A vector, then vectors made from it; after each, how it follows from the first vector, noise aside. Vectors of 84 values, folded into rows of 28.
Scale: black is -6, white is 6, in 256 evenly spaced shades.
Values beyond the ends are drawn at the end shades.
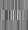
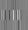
partly zeroed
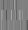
partly zeroed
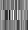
scaled up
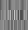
reversed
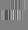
partly zeroed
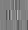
partly zeroed
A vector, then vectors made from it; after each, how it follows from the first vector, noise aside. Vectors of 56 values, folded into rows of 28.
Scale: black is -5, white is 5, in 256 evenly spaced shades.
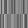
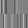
partly zeroed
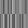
wrapped around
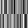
scaled up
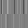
partly zeroed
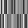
scaled up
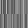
sign-scrambled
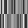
scaled up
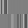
partly zeroed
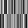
scaled up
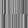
sign-scrambled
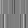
partly zeroed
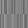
shrunk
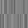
shrunk
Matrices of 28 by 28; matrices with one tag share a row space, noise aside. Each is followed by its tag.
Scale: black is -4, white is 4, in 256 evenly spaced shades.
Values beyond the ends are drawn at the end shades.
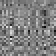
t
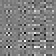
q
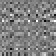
t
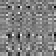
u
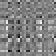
u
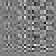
q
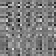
u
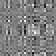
q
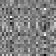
t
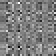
u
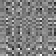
u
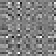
u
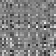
t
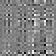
q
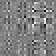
q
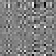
q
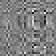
q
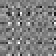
u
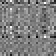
t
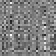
t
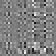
q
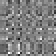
u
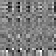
u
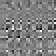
u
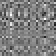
t
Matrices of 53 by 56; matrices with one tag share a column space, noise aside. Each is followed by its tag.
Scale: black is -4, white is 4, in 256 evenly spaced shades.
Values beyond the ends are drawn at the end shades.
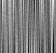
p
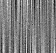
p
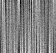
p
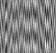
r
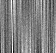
p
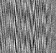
r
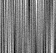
p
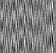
r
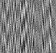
r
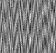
r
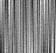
p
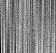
p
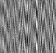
r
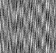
r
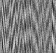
r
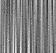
p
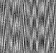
r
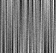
p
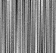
p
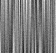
p
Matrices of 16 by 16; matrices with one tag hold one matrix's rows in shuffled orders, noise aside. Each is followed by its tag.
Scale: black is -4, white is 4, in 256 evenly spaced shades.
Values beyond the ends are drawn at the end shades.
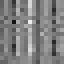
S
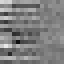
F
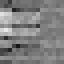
F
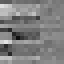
F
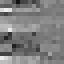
F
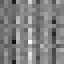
S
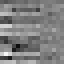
F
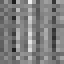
S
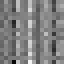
S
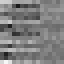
F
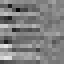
F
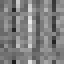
S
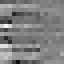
F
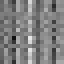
S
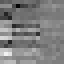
F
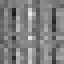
S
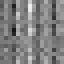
S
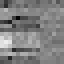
F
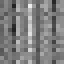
S
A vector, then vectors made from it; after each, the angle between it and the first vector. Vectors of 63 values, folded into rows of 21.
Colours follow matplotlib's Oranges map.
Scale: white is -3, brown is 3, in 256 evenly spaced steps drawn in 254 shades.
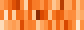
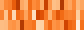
nearly parallel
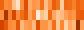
nearly opposite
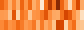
orthogonal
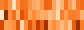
partly opposed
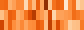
orthogonal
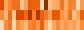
partly aligned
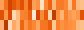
partly aligned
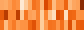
orthogonal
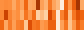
partly opposed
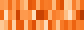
partly aligned
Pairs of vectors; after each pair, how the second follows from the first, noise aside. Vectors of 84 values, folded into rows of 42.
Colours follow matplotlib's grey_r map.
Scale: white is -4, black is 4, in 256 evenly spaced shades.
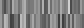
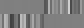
partly zeroed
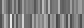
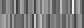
reversed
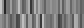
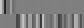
partly zeroed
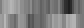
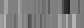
partly zeroed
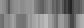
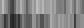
reversed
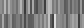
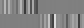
partly zeroed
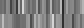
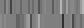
partly zeroed
